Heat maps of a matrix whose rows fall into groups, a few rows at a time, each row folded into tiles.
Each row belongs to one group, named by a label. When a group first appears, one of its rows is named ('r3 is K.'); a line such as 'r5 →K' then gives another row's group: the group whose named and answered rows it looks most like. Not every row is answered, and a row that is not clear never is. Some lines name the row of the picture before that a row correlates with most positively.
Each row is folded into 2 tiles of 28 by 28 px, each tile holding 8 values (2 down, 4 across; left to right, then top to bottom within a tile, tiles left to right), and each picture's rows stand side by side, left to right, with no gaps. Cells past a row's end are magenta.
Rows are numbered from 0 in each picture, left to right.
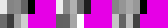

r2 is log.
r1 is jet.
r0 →jet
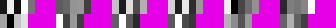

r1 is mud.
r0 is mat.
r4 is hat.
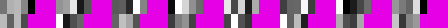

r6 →hat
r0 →log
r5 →mud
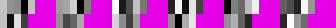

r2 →hat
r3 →mat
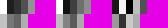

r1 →hat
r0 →hat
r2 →mat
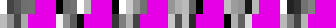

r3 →log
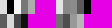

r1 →jet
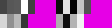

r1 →mat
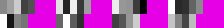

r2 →jet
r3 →hat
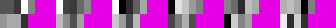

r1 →hat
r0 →mud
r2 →hat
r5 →log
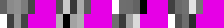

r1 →mat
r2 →jet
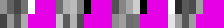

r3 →hat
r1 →log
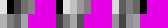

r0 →hat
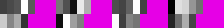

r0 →mud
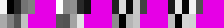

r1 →jet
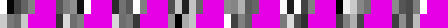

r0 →hat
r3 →mat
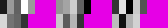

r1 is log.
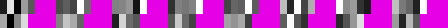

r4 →mud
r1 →mud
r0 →mat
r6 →jet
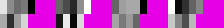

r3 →hat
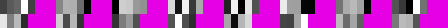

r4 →mat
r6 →log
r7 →mud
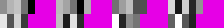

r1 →log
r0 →log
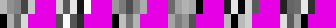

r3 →log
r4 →mat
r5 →mud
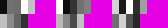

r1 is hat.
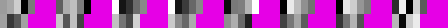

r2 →hat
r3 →hat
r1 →log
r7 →mat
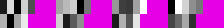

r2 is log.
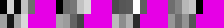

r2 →mud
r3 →log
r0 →mat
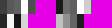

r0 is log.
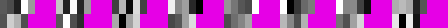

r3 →jet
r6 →jet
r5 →hat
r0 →mud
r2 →mat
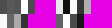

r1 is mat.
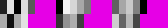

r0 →mat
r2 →log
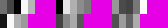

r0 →mud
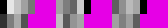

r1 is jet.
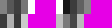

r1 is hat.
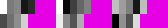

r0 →jet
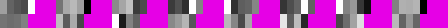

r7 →log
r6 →jet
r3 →mud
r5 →mud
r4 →hat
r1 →log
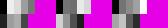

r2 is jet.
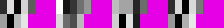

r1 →hat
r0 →mat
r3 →mat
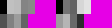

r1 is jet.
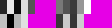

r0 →mat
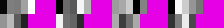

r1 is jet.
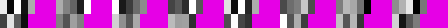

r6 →log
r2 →hat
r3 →mud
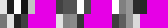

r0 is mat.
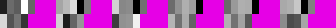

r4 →log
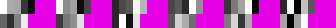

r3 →mud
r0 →jet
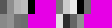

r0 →log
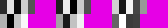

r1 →mat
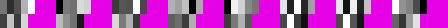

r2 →mud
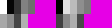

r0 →hat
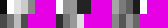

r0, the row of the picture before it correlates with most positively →1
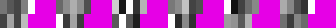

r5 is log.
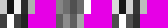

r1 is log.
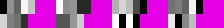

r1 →jet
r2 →log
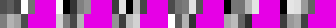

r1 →hat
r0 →mud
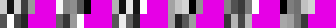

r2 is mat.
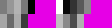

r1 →hat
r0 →log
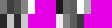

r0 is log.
